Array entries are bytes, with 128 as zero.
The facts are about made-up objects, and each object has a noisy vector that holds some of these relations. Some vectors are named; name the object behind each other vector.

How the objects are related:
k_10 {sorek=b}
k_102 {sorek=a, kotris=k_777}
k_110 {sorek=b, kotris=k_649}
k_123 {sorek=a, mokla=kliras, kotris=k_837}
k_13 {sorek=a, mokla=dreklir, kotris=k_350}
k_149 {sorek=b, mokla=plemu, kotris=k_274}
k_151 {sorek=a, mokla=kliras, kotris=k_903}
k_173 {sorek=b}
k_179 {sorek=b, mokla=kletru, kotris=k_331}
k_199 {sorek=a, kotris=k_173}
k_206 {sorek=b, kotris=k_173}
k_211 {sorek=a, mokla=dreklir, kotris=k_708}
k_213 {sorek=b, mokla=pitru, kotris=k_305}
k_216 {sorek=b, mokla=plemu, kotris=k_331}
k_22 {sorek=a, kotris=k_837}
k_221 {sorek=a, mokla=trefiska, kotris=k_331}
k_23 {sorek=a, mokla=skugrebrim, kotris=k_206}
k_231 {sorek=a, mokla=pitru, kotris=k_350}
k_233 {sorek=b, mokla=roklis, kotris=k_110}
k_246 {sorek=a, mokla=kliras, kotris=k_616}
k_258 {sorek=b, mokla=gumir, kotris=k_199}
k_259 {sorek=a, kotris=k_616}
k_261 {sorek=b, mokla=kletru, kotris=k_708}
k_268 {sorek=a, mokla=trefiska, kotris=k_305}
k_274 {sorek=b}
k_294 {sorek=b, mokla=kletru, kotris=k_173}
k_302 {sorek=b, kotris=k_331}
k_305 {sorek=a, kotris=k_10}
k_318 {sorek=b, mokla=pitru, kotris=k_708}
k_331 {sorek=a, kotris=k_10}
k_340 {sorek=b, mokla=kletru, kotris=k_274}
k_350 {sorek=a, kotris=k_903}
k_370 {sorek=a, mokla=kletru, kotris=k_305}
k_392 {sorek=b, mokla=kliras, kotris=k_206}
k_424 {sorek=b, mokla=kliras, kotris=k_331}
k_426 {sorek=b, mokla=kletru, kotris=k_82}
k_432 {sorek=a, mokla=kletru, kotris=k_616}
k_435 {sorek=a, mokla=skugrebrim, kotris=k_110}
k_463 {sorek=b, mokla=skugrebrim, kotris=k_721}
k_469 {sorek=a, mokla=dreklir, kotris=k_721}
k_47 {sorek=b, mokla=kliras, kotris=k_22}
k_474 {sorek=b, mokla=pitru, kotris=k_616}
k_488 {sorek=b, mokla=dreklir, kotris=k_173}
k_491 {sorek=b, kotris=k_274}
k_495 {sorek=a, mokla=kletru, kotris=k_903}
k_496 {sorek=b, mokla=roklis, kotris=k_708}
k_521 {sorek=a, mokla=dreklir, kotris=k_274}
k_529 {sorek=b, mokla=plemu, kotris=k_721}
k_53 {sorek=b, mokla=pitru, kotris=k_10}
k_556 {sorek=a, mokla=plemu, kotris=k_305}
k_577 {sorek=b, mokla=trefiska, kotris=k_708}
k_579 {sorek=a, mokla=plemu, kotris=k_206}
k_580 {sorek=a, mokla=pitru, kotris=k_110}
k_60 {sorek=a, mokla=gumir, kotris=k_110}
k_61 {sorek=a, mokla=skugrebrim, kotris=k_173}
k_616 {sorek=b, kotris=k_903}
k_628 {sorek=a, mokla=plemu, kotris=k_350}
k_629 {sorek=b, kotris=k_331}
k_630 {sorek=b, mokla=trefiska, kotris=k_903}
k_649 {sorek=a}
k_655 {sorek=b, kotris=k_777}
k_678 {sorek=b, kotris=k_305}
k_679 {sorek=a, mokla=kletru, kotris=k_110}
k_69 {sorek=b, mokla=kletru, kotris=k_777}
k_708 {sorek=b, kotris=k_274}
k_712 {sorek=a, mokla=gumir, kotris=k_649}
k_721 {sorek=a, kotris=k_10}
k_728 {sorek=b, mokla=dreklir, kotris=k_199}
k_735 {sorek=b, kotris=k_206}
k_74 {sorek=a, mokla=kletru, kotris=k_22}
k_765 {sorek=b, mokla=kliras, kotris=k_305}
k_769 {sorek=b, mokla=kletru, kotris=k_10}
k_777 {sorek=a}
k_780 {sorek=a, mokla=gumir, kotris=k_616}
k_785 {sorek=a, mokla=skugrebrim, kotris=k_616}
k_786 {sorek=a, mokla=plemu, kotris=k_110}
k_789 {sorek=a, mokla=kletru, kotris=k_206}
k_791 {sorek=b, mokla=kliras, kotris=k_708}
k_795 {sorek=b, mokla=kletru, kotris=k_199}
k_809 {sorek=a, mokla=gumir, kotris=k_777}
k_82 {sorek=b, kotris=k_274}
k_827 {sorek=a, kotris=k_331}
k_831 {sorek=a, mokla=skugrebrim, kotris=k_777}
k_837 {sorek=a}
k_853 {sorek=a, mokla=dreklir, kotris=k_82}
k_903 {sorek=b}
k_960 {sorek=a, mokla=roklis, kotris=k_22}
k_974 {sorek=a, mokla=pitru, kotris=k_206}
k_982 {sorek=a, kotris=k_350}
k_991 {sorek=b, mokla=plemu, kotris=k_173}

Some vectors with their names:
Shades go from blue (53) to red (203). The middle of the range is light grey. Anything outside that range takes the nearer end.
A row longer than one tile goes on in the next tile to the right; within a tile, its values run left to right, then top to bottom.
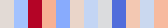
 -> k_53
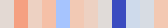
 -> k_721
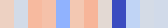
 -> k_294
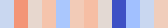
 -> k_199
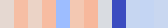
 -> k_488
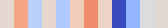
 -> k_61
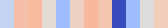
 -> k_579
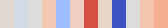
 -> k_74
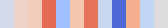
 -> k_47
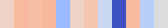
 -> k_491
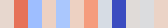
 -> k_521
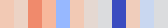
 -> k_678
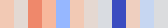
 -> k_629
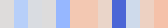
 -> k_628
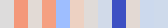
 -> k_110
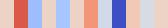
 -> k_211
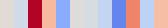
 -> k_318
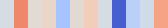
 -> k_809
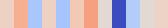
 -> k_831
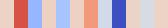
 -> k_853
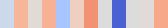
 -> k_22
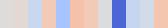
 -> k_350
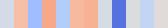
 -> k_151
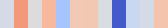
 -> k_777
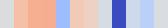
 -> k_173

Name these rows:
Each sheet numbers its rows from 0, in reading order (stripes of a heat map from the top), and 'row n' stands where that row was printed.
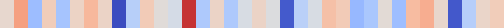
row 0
k_679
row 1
k_60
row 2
k_432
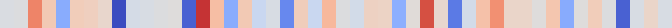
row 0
k_991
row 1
k_474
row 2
k_960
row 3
k_233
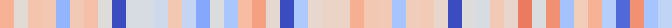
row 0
k_463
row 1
k_785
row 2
k_827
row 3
k_791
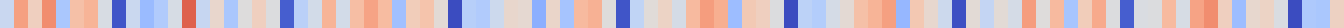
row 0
k_392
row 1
k_712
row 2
k_735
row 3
k_13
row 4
k_206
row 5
k_655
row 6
k_837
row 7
k_258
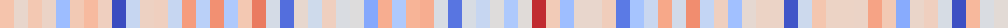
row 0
k_370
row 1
k_123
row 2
k_246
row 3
k_974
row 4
k_786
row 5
k_149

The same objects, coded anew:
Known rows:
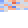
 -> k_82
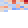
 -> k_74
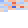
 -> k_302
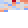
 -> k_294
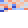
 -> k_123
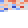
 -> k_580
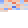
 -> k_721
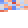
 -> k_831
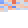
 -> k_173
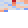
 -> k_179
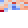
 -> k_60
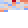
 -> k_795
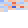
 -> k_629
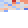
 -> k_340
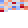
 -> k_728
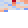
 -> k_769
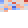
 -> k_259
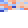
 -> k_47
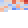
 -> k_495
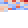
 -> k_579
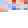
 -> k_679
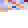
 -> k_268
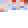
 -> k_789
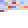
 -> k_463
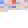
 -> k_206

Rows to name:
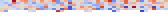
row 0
k_69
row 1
k_556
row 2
k_435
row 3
k_628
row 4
k_474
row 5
k_318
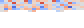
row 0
k_960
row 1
k_350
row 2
k_496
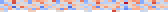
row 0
k_110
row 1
k_199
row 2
k_649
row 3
k_10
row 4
k_780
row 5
k_655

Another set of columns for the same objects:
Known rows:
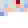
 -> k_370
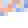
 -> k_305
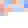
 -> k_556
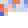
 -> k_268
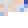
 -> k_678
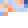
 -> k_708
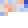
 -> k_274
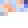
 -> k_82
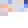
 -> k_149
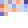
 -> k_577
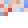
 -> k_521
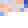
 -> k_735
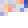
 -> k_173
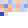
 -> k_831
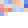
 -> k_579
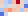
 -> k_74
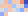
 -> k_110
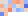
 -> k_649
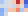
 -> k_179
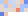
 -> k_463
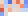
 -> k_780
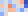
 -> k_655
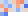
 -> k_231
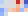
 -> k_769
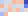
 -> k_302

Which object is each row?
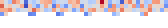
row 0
k_123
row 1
k_974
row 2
k_580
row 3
k_789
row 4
k_809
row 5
k_469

